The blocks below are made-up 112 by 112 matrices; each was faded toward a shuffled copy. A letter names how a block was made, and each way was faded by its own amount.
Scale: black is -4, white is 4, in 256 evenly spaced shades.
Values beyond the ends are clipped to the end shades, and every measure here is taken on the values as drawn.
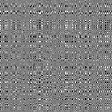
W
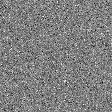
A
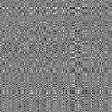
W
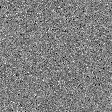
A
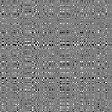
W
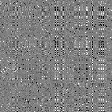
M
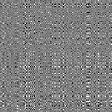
W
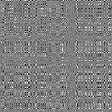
W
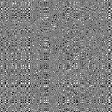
M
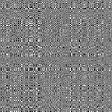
W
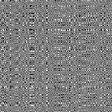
W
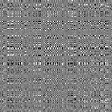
W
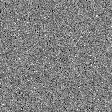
A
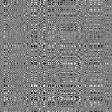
W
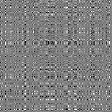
W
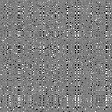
M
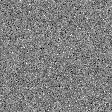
A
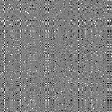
M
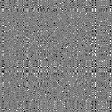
M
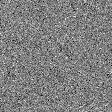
A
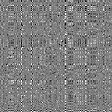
M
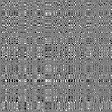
W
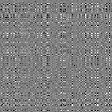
W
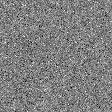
A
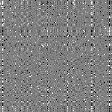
M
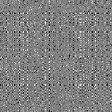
M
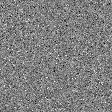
A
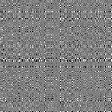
W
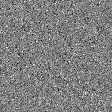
A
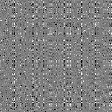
M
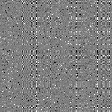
M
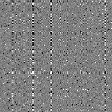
M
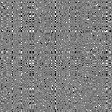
M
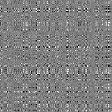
W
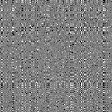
M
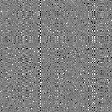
M
